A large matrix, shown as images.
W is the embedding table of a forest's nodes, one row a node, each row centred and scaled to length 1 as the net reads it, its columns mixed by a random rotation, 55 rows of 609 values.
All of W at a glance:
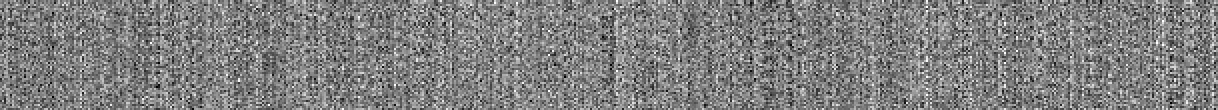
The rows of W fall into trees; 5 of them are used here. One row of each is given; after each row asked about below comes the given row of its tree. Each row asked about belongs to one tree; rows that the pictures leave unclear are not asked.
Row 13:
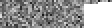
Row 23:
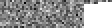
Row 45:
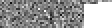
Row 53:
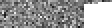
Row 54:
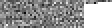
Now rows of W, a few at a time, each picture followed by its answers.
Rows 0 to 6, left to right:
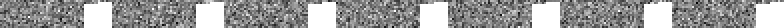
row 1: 53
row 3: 53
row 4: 54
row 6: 23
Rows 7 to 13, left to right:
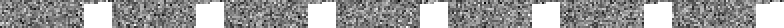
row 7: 23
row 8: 13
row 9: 13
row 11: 54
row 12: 54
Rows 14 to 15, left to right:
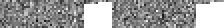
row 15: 45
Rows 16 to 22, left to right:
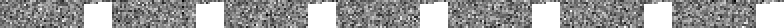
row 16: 53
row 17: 54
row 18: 13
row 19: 13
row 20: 53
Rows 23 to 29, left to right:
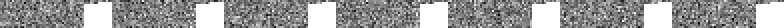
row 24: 54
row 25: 13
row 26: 54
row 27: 45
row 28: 53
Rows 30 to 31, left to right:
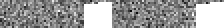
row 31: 54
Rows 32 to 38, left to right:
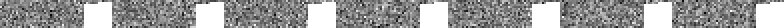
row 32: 45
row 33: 54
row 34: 45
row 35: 53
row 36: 54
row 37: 53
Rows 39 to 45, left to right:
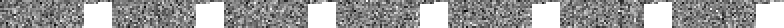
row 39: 13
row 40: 13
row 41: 53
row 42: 54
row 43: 54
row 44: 53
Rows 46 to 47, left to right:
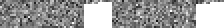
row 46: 53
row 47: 53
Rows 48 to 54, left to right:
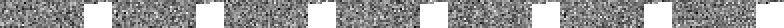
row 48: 23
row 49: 53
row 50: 13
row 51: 53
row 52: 23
